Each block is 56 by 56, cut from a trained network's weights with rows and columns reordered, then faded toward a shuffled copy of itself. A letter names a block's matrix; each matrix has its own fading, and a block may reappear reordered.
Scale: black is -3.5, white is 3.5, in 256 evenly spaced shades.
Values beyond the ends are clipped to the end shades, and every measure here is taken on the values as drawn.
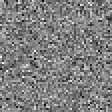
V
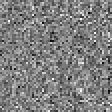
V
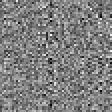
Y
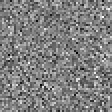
V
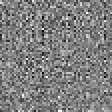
Y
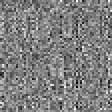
Y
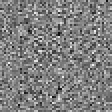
Y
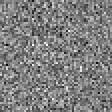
V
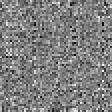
Y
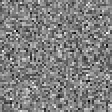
V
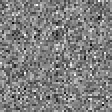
V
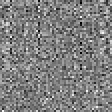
Y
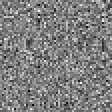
V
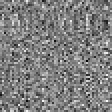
Y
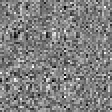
Y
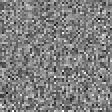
V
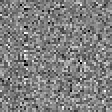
Y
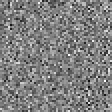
V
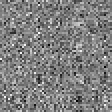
Y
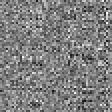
Y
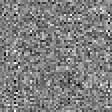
Y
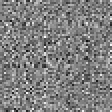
Y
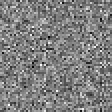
V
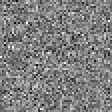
V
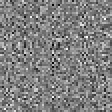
Y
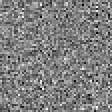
Y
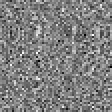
V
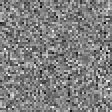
V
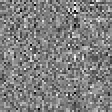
Y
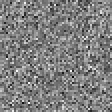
V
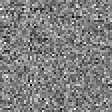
V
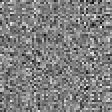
Y
